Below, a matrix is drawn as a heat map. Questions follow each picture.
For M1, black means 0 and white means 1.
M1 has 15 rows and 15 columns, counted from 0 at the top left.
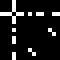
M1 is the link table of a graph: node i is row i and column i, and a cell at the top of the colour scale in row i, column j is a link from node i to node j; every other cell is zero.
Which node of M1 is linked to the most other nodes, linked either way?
node 3
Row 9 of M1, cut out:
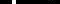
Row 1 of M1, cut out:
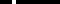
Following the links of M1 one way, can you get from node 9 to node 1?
yes
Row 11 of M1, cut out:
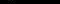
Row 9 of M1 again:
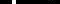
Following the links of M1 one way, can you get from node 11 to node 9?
no
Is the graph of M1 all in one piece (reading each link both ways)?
no
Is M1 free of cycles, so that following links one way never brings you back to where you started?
no
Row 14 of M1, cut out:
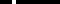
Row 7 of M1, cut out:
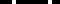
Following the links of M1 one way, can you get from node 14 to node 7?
yes
